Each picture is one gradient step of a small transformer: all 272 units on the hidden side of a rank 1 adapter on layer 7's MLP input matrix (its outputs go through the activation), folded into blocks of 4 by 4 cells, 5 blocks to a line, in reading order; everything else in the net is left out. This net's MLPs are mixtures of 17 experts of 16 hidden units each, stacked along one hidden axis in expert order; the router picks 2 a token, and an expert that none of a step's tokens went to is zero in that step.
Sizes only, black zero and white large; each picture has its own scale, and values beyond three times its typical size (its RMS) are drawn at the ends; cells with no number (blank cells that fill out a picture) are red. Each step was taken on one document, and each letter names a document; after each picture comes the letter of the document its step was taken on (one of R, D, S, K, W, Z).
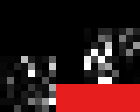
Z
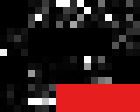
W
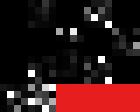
W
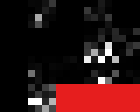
W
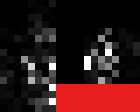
Z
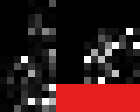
Z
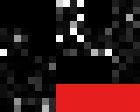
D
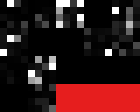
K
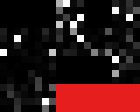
D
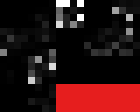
K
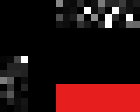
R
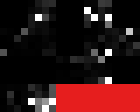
W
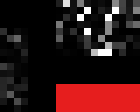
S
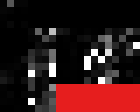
Z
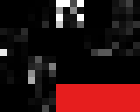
K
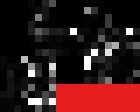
Z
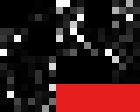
D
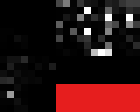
S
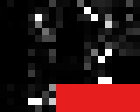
W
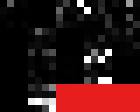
W
